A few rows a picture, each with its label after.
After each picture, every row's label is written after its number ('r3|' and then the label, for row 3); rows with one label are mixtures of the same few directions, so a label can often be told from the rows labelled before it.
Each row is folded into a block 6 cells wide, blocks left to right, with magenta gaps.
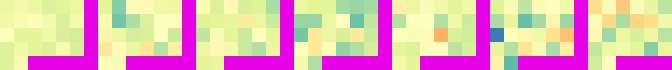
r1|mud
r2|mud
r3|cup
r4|cup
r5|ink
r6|mud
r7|cup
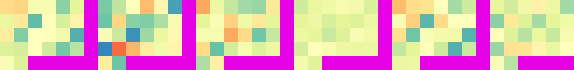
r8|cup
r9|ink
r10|ink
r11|ink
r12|cup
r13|ink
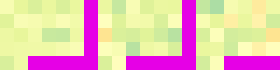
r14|ink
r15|mud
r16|cup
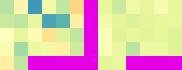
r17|cup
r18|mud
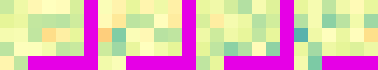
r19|ink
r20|cup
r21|mud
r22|mud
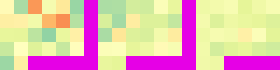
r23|cup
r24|cup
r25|ink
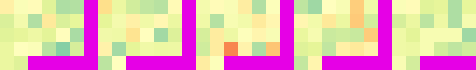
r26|cup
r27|ink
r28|mud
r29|cup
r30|cup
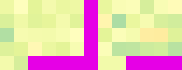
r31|mud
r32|ink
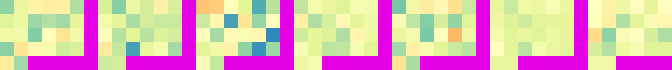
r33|ink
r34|mud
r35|cup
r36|ink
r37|ink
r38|mud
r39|cup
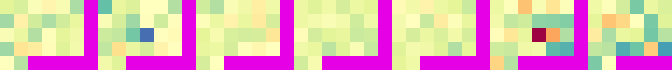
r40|ink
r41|ink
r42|cup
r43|mud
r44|cup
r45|ink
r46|mud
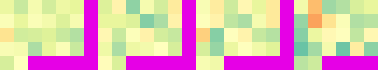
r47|mud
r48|cup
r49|cup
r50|mud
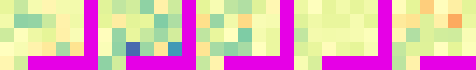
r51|mud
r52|mud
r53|ink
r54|mud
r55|cup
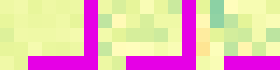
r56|mud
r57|ink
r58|mud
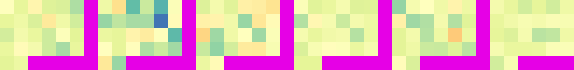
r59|cup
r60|cup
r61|cup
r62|ink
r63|ink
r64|ink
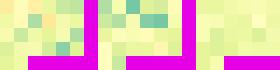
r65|cup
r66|cup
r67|cup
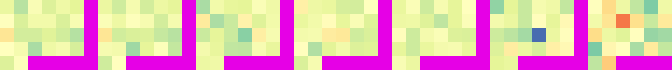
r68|mud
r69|mud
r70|ink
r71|ink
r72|cup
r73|ink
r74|mud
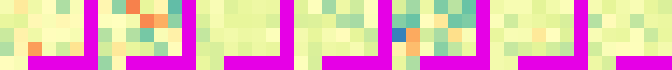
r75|mud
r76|cup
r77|mud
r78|cup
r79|cup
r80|ink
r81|ink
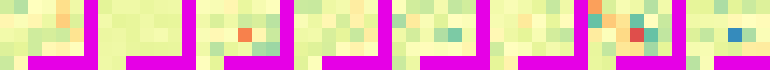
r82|cup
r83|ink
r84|ink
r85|cup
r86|ink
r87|mud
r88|ink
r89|ink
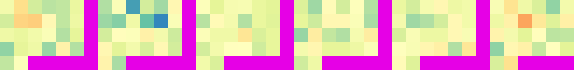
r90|mud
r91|cup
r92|ink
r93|cup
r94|mud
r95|mud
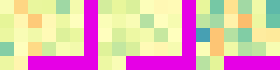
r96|mud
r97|cup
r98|cup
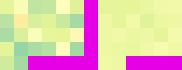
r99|mud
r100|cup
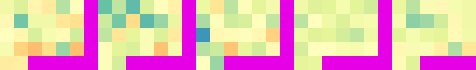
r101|mud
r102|cup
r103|mud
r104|ink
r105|mud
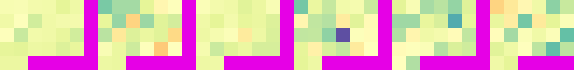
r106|cup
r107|cup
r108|ink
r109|ink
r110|cup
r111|cup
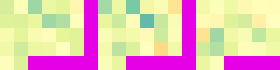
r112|cup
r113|cup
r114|cup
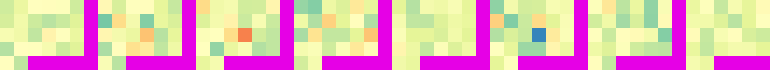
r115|ink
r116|ink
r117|ink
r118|cup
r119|mud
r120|ink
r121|cup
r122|cup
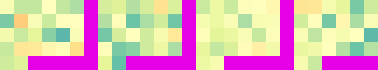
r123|ink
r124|mud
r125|cup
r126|cup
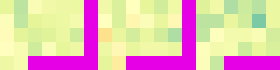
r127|mud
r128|mud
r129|cup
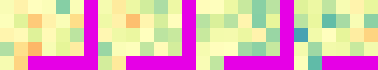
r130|mud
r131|mud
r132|cup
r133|mud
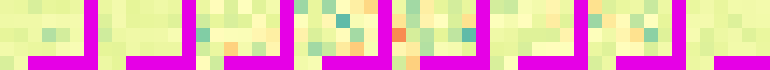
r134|ink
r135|mud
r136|mud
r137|cup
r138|mud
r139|cup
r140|ink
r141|cup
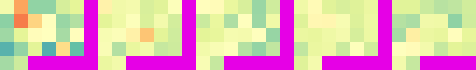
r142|mud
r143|ink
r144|cup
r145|mud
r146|cup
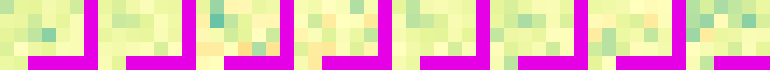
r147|ink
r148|mud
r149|mud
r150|mud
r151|mud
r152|mud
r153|cup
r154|cup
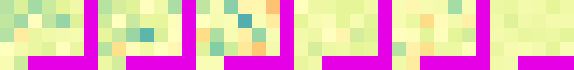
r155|cup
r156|ink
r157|cup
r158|ink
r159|mud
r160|mud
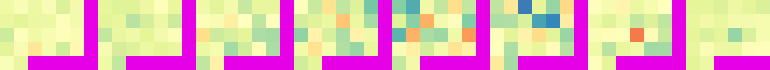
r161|mud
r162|mud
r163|mud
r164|cup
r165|cup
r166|cup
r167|ink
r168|ink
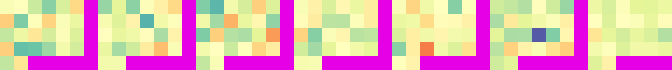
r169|ink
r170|cup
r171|cup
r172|cup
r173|mud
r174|ink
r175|mud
